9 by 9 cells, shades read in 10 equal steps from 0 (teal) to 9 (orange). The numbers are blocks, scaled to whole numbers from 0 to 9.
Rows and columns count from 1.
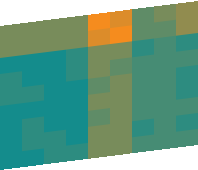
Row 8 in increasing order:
0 0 1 1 1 1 2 4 4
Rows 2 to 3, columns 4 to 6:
4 8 9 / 1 4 4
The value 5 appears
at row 1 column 9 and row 2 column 9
